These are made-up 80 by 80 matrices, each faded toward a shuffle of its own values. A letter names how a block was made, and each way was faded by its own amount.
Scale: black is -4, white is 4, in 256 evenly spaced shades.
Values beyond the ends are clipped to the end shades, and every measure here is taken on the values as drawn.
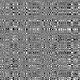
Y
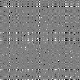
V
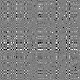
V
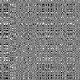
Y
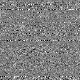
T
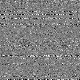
T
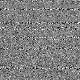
T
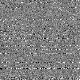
T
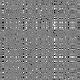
V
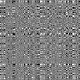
Y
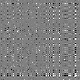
V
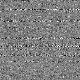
T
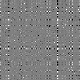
V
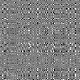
Y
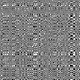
Y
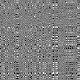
Y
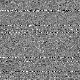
T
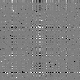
V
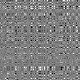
Y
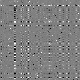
V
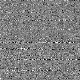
T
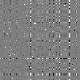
V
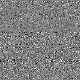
T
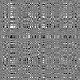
Y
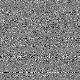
T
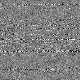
T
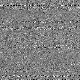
T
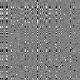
V
